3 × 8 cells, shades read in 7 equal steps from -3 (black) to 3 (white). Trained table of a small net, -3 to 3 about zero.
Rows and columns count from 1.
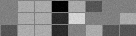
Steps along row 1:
up same down up down up same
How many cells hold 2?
1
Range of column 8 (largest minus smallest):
2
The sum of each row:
-1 3 -2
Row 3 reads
-1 1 1 -2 0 1 -1 -1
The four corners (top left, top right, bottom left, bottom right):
0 0 -1 -1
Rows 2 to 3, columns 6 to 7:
0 0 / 1 -1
